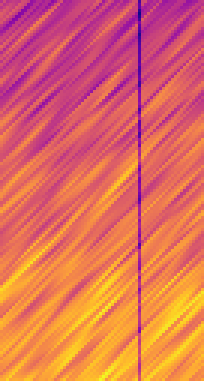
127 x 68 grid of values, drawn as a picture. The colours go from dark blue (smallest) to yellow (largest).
Column 47 differs from the columns beside it. Streaks slant up to the right. Values rise toward the bottom.
